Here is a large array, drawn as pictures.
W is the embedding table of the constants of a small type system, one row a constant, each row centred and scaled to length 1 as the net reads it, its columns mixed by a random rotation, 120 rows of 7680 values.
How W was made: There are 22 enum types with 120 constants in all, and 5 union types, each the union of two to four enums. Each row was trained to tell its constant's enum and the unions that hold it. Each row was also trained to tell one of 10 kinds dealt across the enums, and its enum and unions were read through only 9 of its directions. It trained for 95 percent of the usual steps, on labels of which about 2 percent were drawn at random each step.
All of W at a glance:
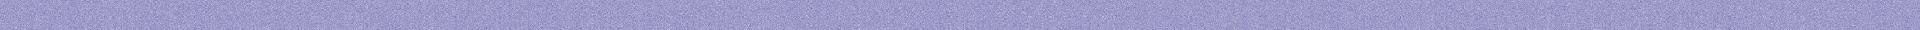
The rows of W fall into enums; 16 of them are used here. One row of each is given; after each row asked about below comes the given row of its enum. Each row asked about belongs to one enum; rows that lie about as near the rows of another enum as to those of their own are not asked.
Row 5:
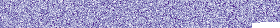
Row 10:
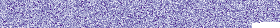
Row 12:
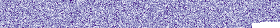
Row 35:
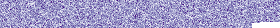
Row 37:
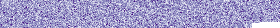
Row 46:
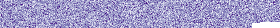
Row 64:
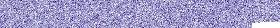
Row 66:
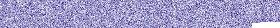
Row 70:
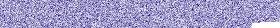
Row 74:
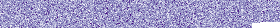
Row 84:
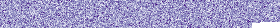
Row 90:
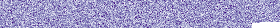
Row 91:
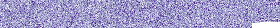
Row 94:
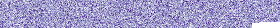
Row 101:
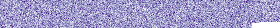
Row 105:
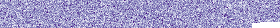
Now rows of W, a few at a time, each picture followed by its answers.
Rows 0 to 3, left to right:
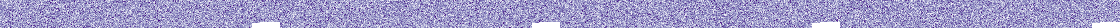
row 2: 91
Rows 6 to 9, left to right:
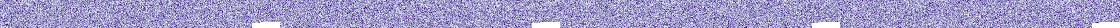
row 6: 10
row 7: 74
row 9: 46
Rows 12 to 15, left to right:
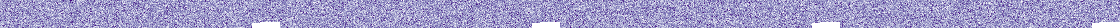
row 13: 66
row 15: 94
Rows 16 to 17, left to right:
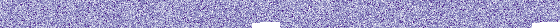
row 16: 46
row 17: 66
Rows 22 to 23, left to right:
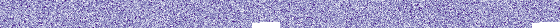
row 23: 91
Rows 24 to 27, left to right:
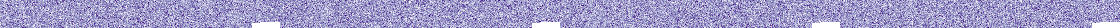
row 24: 12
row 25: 90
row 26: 10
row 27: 101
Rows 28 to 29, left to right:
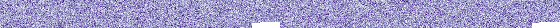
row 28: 12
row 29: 66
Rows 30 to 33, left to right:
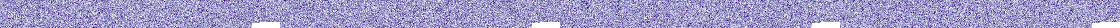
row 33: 70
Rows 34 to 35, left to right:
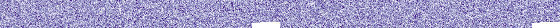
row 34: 12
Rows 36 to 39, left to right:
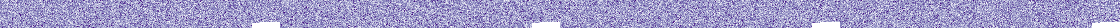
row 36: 101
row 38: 5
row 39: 64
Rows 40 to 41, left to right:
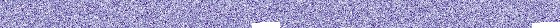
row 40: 46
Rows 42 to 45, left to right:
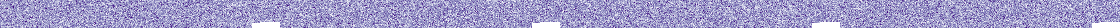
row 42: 10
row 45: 105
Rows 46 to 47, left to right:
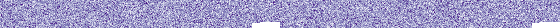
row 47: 94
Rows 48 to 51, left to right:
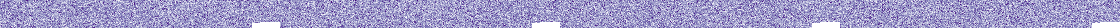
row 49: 35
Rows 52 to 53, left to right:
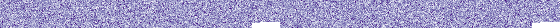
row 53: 64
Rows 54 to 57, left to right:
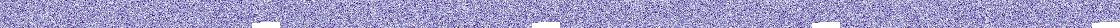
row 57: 10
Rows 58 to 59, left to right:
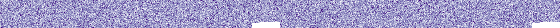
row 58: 101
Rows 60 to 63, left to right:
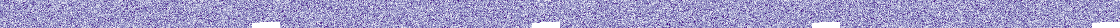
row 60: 91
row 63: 91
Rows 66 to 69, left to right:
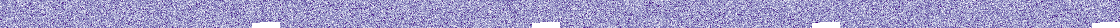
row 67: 74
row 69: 46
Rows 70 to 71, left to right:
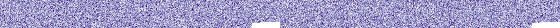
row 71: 94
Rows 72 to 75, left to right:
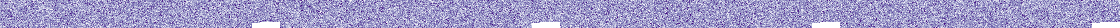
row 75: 74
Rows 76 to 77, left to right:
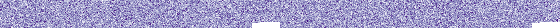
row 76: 105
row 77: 91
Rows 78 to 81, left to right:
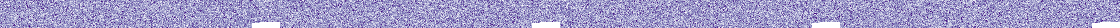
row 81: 46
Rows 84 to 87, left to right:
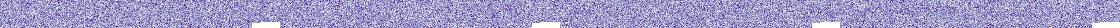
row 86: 10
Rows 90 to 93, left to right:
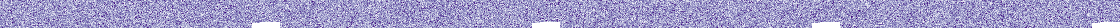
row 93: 105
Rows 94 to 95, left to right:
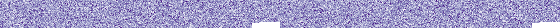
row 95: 94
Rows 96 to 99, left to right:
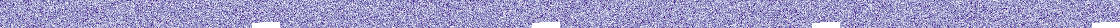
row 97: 94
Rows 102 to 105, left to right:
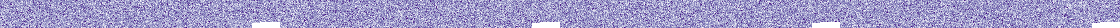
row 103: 66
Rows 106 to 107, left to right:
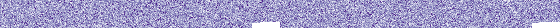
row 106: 84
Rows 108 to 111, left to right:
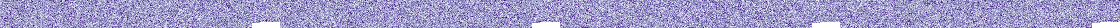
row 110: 12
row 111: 66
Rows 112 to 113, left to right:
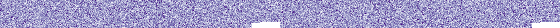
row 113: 74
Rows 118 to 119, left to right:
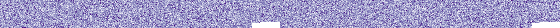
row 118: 12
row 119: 101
